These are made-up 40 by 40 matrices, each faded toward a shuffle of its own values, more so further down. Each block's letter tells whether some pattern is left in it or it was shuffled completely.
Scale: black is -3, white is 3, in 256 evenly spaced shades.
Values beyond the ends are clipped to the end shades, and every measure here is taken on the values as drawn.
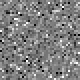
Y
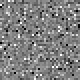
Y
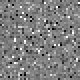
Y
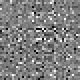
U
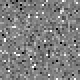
Y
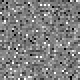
Y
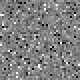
Y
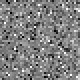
Y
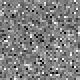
Y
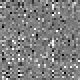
U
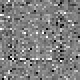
U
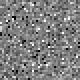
Y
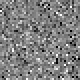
Y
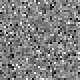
Y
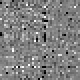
U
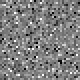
Y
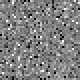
Y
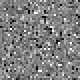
Y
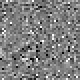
U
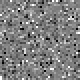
Y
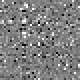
U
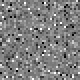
Y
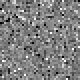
Y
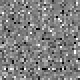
U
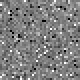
Y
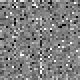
U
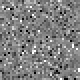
Y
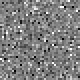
Y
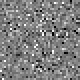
U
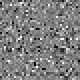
U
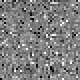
U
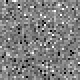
Y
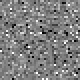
U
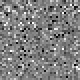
U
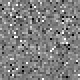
U
